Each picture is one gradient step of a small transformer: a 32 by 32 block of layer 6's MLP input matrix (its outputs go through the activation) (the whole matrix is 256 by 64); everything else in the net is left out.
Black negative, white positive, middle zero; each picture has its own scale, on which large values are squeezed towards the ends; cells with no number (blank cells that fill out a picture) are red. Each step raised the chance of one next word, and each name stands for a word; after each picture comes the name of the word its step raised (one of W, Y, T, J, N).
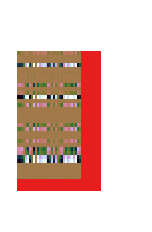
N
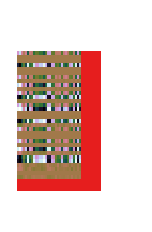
N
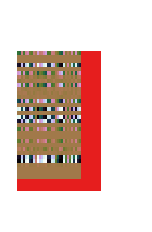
N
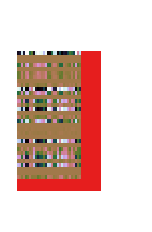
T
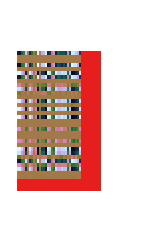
T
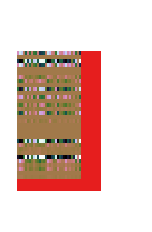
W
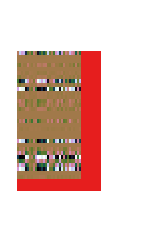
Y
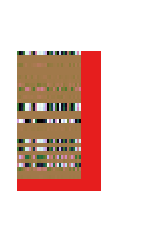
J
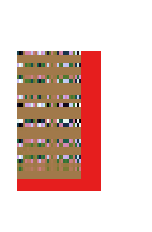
J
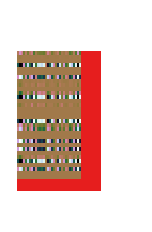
N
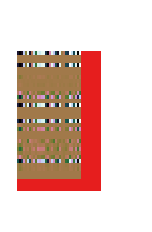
T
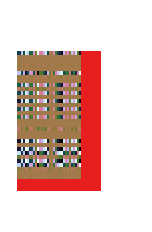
J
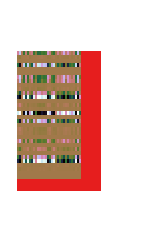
N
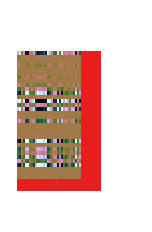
W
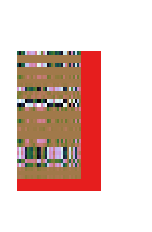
T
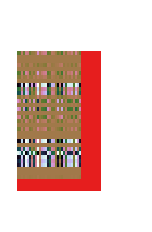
W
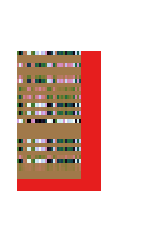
J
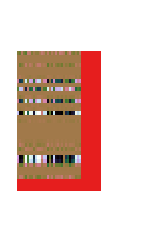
Y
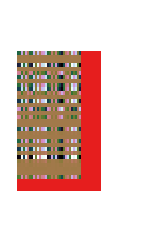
Y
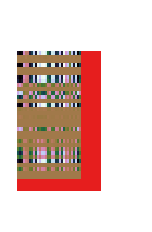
T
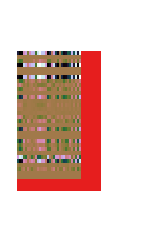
T
